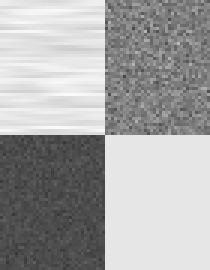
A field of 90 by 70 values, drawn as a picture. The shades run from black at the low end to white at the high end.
The table splits into 2 rows of 2 panels. Panel 1,1: very high, streaked across, faint in contrast. Panel 1,2: middling, fine-grained. Panel 2,1: low, fine-grained, faint in contrast. Panel 2,2: very high, flat.
